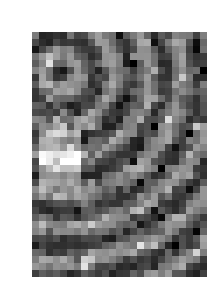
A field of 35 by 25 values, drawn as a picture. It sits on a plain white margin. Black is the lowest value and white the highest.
Odd patch: higher, in the middle left. Rings: centred on the top left. Mirror symmetry: none. Average level on the scale: 40%. Ninth with the highest average: middle left.
